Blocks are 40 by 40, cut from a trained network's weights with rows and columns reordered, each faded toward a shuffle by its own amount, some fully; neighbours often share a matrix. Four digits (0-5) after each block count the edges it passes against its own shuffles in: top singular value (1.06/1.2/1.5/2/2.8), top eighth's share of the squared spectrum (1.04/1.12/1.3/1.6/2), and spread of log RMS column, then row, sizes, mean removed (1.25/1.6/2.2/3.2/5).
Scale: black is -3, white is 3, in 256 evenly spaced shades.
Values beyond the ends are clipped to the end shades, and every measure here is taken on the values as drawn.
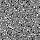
1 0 0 0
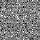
2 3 2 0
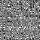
2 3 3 1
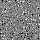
0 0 0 0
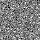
0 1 0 0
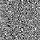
2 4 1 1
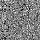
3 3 1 0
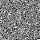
0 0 0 0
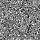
0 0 0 0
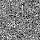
1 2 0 0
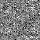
2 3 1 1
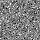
0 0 0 0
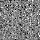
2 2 0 1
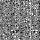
2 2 1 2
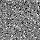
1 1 0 0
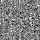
1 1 0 0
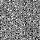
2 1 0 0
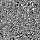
2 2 1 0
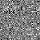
3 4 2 2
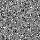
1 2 0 1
